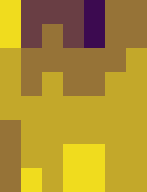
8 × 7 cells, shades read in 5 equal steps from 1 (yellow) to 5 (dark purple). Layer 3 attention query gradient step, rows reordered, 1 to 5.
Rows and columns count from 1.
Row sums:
24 23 19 17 14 15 13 12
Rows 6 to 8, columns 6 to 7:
2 2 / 2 2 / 2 2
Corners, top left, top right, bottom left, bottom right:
1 3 3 2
